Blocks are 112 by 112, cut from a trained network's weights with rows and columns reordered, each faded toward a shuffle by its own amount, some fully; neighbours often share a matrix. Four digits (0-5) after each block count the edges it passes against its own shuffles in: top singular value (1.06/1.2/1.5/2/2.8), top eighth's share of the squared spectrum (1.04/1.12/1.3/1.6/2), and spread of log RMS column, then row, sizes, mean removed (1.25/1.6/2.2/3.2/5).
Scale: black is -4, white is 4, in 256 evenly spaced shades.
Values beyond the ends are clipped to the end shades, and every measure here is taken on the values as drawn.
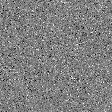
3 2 0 1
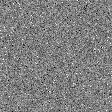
0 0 0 0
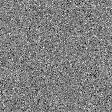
1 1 0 0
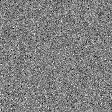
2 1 0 0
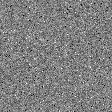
0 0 0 0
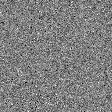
0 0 0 0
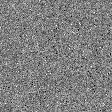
0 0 0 0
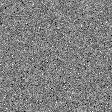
0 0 0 0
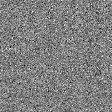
2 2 1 1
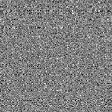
4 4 1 3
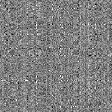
3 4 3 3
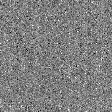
2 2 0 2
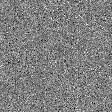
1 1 0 0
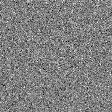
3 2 0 1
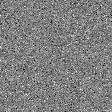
2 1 0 0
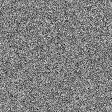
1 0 0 0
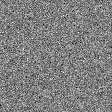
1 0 0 0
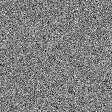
2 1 0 0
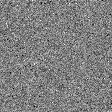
1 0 0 0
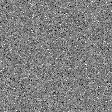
1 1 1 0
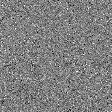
2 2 1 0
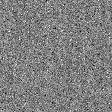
1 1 0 1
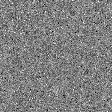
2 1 0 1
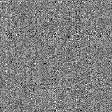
3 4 2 2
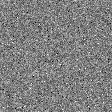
1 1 0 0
